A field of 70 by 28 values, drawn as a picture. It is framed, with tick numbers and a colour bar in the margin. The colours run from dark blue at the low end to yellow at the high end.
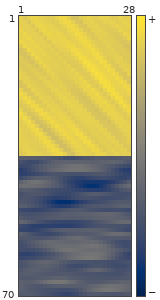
The table splits into 2 rows of 1 panel. Panel 1,1: very high, slanting down to the right, faint in contrast. Panel 2,1: low, streaked across.
